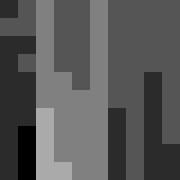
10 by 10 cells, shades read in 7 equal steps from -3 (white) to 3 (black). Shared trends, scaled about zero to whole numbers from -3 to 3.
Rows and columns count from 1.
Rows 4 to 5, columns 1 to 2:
2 1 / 2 2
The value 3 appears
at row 8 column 2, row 9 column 2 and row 10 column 2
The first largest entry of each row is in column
1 1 1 1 1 1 1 2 2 2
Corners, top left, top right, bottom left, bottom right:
2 1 2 2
